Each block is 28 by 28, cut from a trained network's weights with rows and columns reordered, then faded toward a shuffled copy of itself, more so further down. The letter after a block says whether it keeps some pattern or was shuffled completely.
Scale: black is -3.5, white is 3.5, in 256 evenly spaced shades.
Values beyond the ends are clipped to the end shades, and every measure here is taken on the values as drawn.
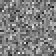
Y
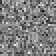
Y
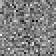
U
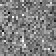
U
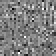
U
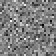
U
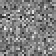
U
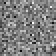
U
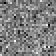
U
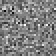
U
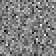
Y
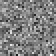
U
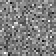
Y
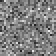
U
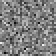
Y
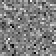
Y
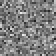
Y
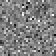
Y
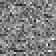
U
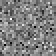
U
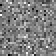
U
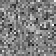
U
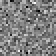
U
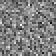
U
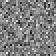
U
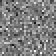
Y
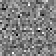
U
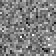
U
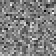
Y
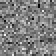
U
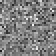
Y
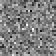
Y
